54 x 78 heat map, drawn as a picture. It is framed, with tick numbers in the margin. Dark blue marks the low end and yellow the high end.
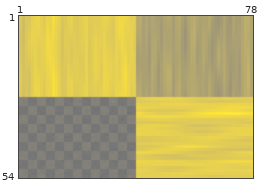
The table splits into 2 rows of 2 panels. Panel 1,1: very high, streaked downward, faint in contrast. Panel 1,2: high, streaked downward, faint in contrast. Panel 2,1: middling, checkered, faint in contrast. Panel 2,2: very high, streaked across, faint in contrast.
